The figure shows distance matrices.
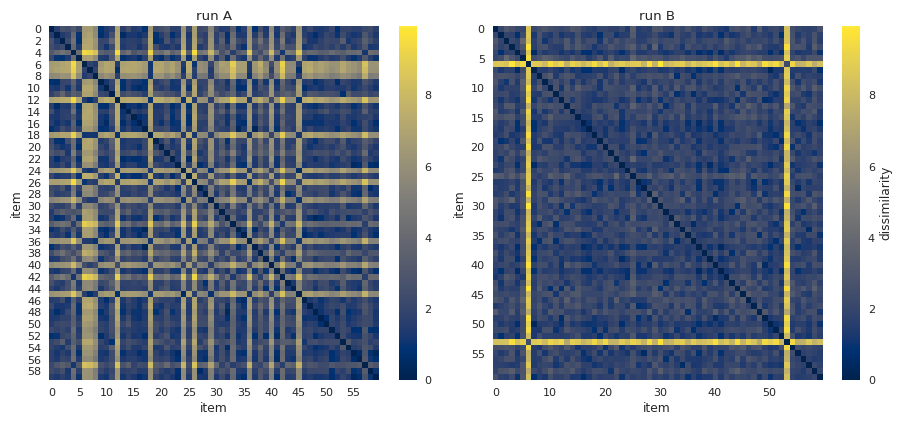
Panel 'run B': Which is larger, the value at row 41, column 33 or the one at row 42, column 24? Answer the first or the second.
the first
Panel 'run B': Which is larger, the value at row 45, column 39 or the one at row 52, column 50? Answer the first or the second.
the first
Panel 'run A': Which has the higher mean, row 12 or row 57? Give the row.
12
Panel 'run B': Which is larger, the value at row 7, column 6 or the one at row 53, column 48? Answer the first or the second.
the first
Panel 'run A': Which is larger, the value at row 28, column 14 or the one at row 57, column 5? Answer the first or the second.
the second
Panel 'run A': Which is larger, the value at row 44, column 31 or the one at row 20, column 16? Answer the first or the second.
the first
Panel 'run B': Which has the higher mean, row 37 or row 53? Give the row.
53
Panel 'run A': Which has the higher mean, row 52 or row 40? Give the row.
40
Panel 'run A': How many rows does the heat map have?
60
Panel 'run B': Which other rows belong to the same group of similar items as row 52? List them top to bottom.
0, 1, 2, 3, 4, 5, 7, 8, 9, 10, 11, 12, 13, 14, 15, 16, 17, 18, 19, 20, 21, 22, 23, 24, 25, 26, 27, 28, 29, 30, 31, 32, 33, 34, 35, 36, 37, 38, 39, 40, 41, 42, 43, 44, 45, 46, 47, 48, 49, 50, 51, 54, 55, 56, 57, 58, 59
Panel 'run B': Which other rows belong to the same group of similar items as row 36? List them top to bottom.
0, 1, 2, 3, 4, 5, 7, 8, 9, 10, 11, 12, 13, 14, 15, 16, 17, 18, 19, 20, 21, 22, 23, 24, 25, 26, 27, 28, 29, 30, 31, 32, 33, 34, 35, 37, 38, 39, 40, 41, 42, 43, 44, 45, 46, 47, 48, 49, 50, 51, 52, 54, 55, 56, 57, 58, 59
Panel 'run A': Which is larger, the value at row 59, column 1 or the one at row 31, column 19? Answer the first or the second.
the second
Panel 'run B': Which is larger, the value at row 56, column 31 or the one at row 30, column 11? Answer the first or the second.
the second
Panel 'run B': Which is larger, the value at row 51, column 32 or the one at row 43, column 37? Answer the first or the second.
the first
